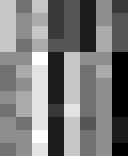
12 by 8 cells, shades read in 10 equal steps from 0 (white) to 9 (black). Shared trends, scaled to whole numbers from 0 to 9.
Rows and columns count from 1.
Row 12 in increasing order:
1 2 4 4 5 5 8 9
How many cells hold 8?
13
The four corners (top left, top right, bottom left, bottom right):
2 7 5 9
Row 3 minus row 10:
-2 -1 1 -1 4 2 -1 -2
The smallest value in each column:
2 3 0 6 1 4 3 6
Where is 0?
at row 5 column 3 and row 11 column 3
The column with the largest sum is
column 8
